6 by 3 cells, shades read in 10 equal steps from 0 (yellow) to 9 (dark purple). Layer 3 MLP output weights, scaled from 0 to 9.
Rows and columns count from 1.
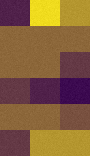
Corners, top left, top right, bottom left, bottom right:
8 3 7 3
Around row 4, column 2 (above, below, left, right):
5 5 7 9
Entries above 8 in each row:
0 0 0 1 0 0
